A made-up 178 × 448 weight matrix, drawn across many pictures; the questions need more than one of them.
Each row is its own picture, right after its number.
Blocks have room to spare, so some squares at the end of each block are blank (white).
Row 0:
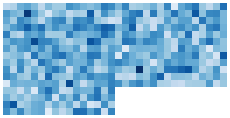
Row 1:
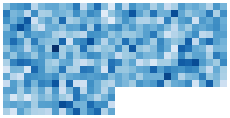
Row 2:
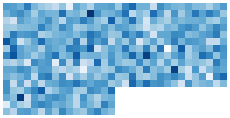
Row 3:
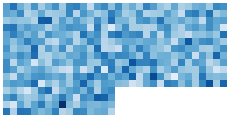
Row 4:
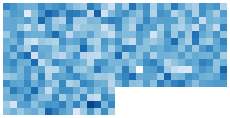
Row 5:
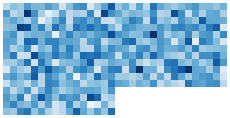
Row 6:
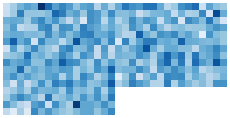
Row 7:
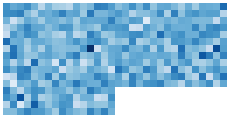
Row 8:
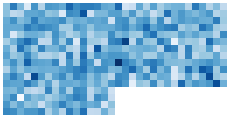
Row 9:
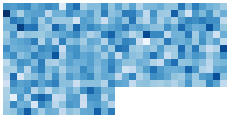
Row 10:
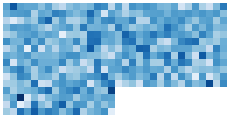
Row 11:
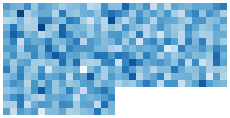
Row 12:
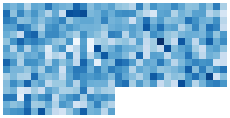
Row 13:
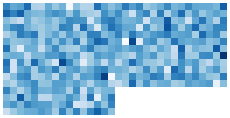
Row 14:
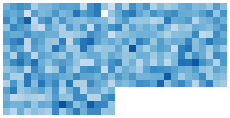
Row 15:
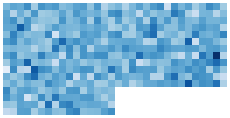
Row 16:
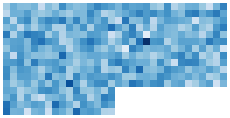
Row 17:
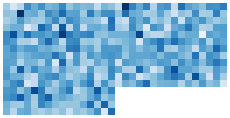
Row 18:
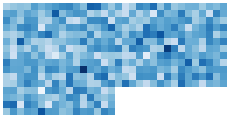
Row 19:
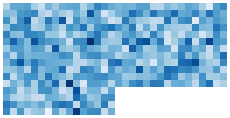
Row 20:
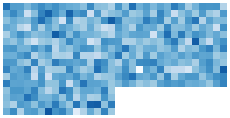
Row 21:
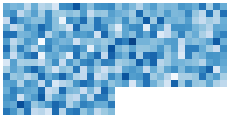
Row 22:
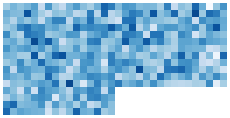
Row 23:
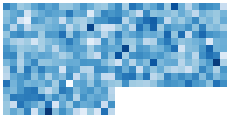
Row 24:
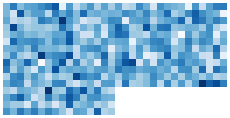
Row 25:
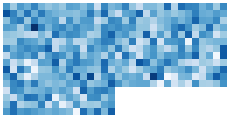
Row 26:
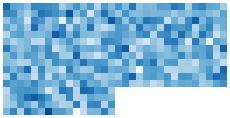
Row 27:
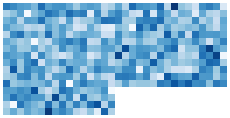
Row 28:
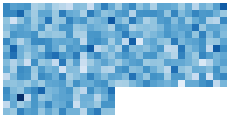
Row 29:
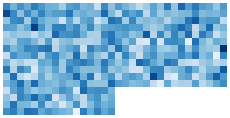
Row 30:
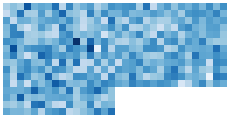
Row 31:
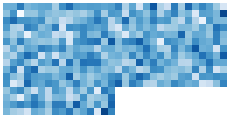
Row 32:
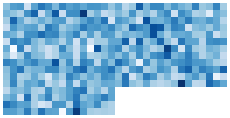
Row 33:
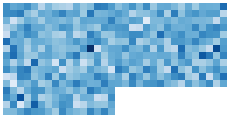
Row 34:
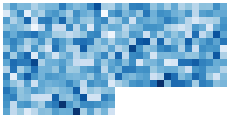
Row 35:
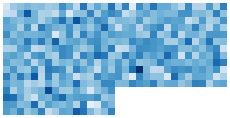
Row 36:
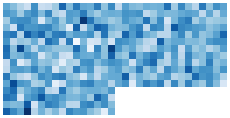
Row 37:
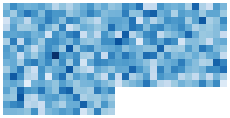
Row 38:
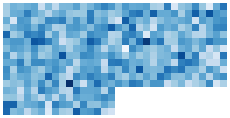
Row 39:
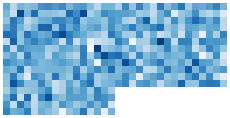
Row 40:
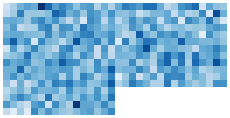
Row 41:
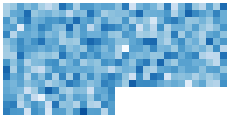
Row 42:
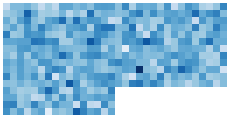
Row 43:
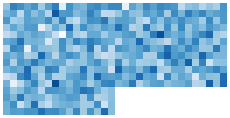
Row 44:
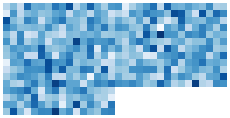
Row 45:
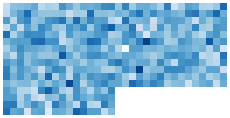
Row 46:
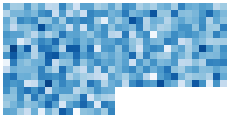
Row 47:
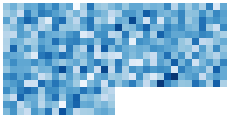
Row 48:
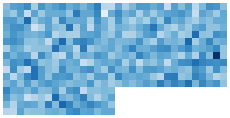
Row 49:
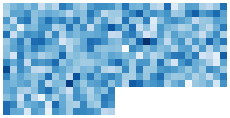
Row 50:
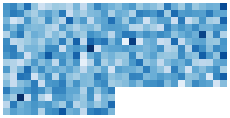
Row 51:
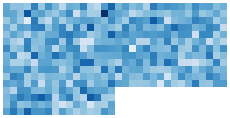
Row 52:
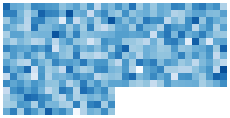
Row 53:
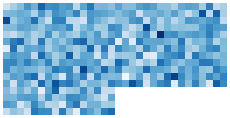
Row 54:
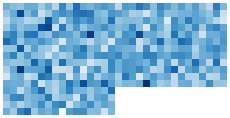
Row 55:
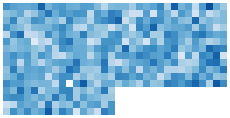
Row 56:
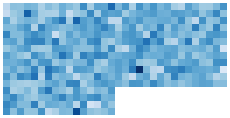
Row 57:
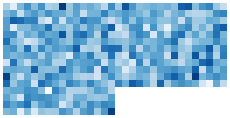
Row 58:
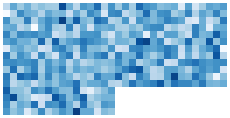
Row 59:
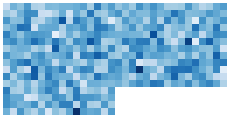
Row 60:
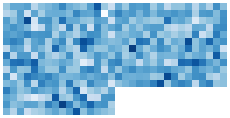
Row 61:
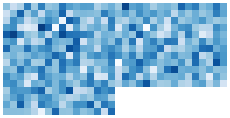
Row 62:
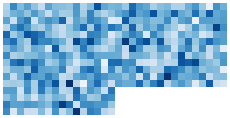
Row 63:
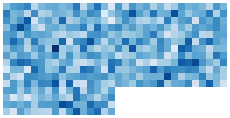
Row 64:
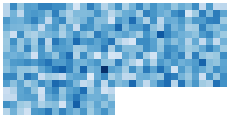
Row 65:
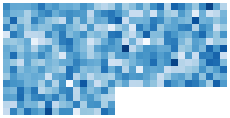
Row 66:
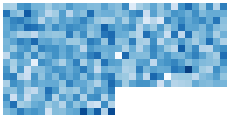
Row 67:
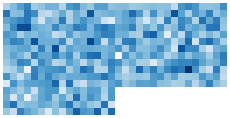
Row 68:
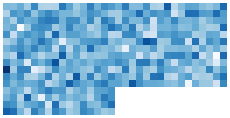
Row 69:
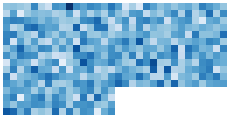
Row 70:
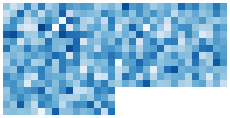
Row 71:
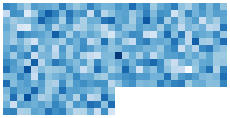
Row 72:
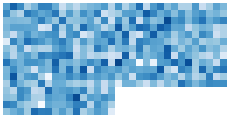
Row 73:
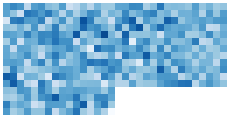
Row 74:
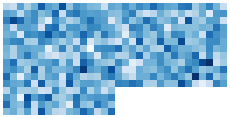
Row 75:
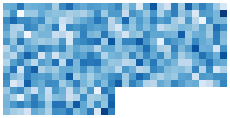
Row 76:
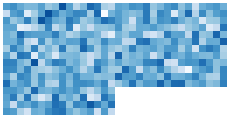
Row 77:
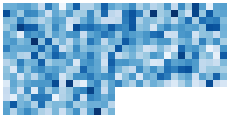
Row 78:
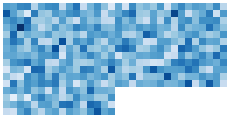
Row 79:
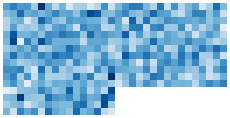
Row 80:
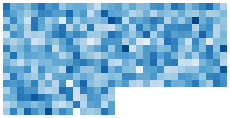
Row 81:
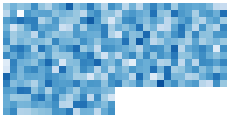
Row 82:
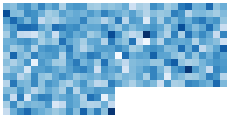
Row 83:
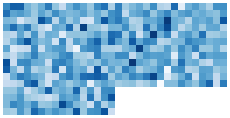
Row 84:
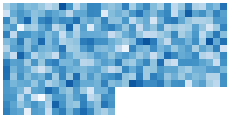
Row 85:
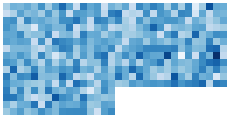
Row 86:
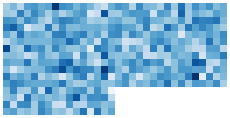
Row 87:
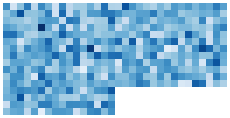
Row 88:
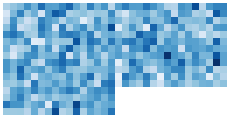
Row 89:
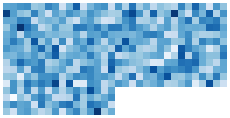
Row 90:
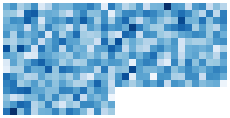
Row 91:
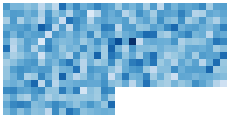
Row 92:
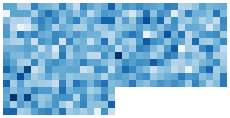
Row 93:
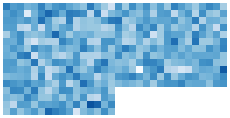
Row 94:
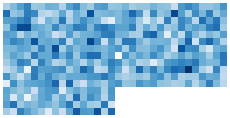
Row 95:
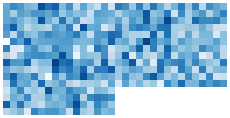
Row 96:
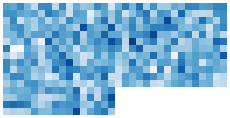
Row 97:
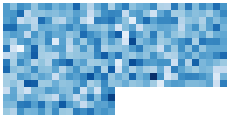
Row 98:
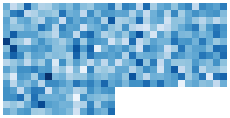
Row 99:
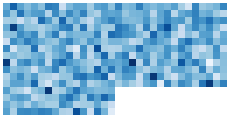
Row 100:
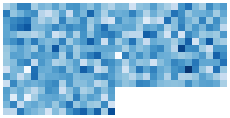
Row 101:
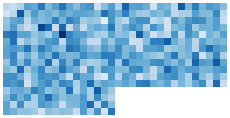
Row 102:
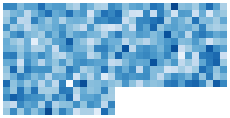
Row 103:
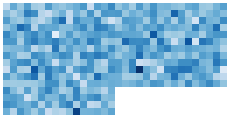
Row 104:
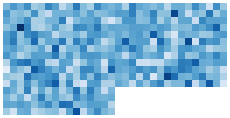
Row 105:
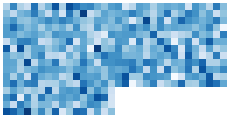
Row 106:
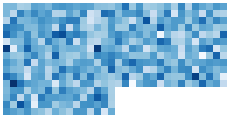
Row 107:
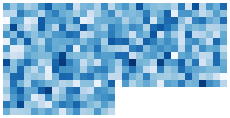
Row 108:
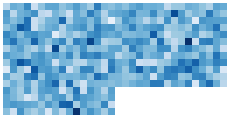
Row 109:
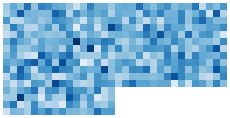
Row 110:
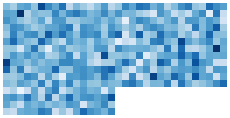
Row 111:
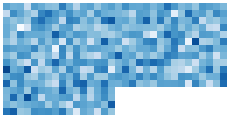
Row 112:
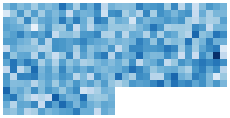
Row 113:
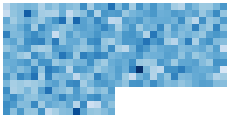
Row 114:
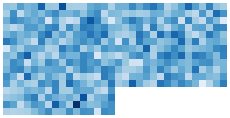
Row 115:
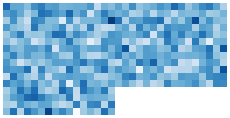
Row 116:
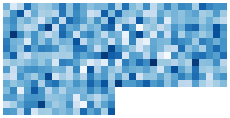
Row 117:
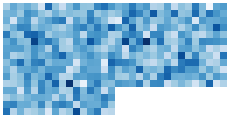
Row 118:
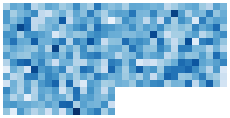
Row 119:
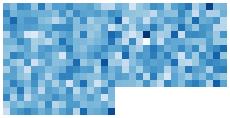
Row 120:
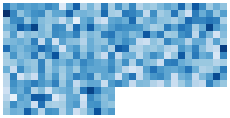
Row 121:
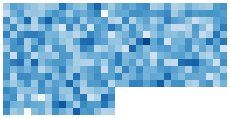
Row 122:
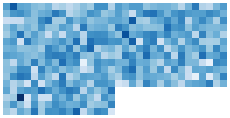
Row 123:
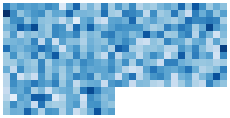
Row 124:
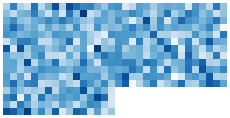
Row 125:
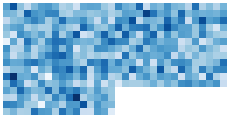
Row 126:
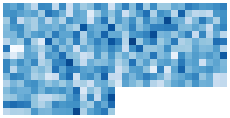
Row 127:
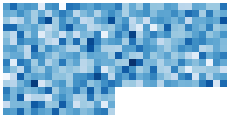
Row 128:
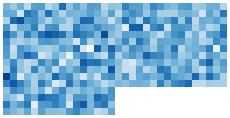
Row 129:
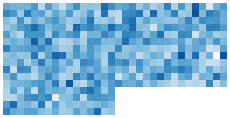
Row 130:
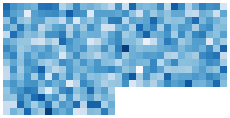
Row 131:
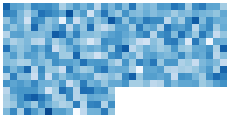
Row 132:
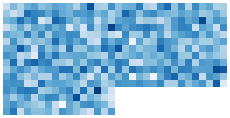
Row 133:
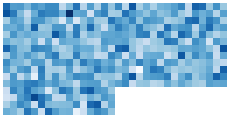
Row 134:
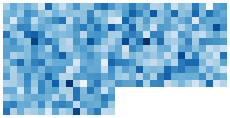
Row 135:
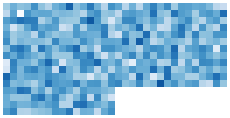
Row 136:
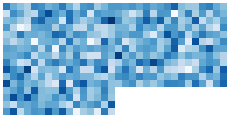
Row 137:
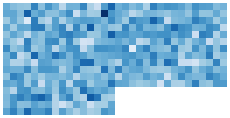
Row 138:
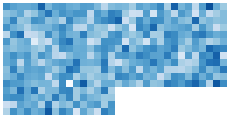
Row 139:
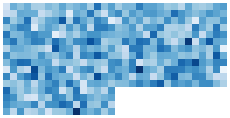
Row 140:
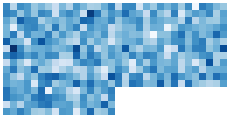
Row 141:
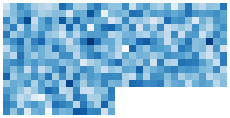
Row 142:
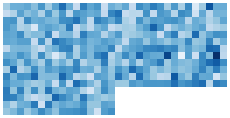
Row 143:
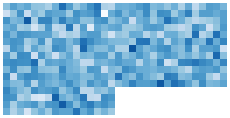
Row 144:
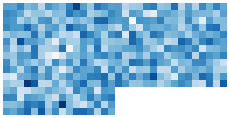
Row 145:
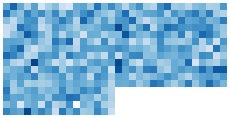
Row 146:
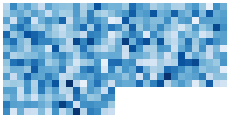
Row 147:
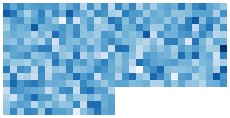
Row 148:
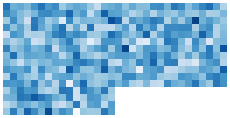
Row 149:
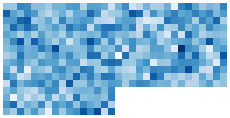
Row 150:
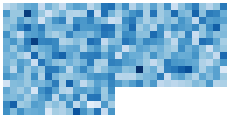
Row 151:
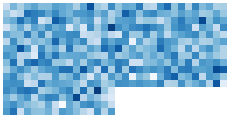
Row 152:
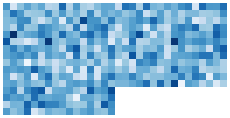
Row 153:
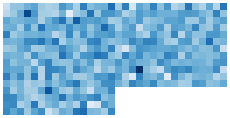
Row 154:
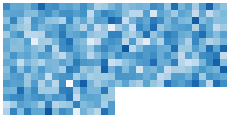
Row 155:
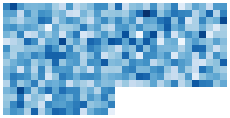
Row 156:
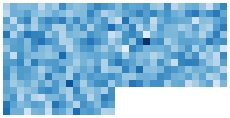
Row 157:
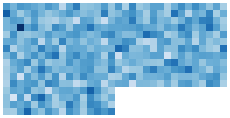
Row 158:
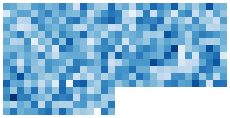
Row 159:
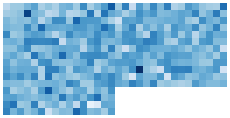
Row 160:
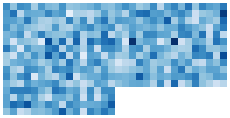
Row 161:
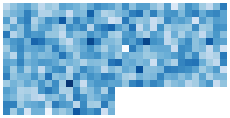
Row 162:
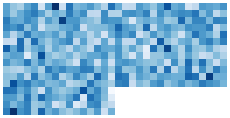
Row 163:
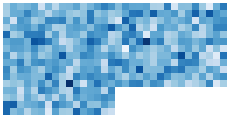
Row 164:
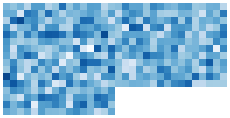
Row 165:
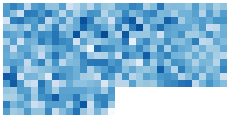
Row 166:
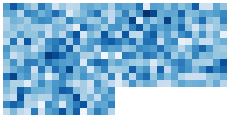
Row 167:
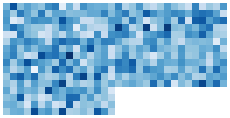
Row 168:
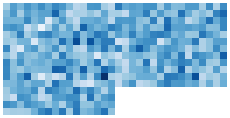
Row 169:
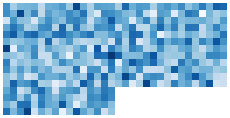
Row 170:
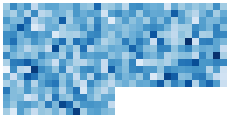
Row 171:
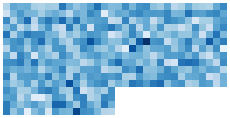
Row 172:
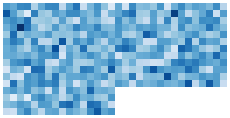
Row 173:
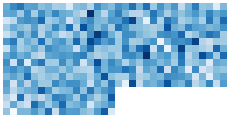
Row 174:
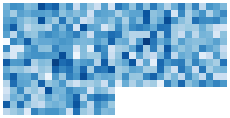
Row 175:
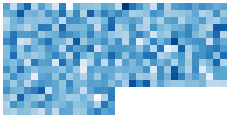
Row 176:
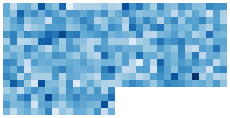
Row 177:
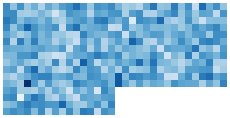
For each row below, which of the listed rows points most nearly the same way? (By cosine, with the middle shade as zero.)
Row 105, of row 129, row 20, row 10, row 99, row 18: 99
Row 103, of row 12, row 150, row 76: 150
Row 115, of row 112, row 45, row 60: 112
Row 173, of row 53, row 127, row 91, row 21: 127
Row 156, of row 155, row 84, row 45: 45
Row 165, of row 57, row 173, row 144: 173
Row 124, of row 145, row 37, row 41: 145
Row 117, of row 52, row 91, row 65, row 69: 91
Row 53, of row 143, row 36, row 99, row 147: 143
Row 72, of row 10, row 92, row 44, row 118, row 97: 10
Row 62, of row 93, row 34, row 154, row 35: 34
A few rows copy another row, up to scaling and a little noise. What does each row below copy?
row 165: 73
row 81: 135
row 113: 56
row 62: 146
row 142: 85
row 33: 7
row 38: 163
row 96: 126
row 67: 94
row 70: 61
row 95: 174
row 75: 31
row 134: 117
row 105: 124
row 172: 78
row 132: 151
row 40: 6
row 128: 164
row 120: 123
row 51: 137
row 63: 1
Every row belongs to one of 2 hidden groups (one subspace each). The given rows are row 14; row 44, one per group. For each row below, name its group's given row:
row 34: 14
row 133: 14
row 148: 14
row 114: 44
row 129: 14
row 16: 14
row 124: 44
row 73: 44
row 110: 44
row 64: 44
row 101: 44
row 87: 44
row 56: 14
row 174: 44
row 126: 44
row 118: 14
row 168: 44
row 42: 14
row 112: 14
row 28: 44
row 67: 14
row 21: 44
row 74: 44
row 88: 44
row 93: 14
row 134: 14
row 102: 14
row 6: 44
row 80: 14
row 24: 44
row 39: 44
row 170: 14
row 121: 14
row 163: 14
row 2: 44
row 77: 14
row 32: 44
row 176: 44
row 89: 14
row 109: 44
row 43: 44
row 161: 14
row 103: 14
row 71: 14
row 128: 44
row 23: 14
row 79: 44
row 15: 14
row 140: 44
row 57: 44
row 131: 14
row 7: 44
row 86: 44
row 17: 44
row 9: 14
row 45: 14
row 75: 44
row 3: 44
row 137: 14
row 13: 44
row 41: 14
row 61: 44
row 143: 14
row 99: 44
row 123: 14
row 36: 44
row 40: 44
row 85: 14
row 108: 14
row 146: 14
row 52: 14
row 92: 14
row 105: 44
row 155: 44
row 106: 44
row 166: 44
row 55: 14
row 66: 14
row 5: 14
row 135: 44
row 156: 14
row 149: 14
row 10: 44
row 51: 14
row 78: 14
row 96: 44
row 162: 44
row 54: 44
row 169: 44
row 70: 44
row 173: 44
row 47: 44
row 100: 14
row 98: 44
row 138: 14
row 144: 44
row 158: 14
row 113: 14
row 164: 44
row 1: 14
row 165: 44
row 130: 14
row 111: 14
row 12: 44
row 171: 14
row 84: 14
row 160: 44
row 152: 44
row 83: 44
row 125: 44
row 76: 14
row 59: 14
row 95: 44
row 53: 44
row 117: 14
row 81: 44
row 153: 14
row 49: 14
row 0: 14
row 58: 14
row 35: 14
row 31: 44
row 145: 44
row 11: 44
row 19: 14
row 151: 44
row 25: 14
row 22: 14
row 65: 14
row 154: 14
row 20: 14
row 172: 14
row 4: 14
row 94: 14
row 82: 14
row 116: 44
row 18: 44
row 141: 14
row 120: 14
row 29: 14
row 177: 44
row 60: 14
